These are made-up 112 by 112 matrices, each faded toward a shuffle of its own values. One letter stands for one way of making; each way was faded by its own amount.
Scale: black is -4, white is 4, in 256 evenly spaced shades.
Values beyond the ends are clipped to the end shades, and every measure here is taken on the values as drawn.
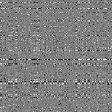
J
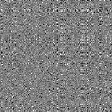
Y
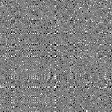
Y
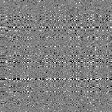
J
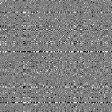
J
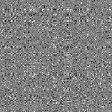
Y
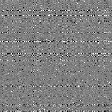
J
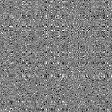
Y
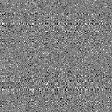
Y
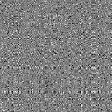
Y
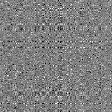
Y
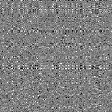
Y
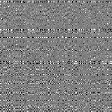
J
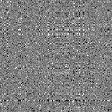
Y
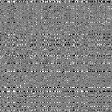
J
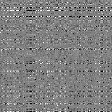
J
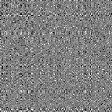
Y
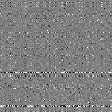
J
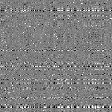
J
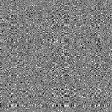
Y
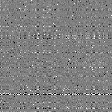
J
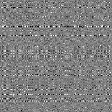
J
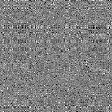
Y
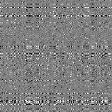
J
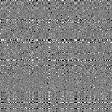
J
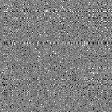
Y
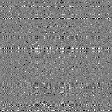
J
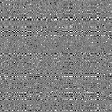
J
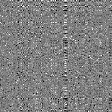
Y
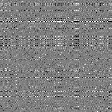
J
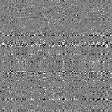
J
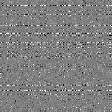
J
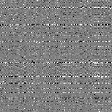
J
